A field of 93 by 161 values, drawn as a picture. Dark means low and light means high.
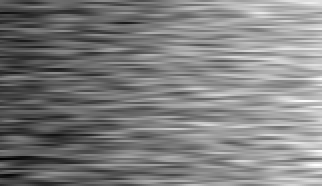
The field climbs toward the right. The grain runs across in streaks. Overall the values sit about 50% of the way up the scale.
